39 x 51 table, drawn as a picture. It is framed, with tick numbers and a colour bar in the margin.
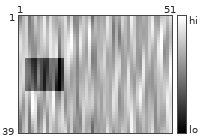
Ninth with the lowest average: middle left. Average level on the scale: 70%. Odd patch: lower, in the middle left. Grain: streaks running down. Histogram: skewed, a long tail of low values.
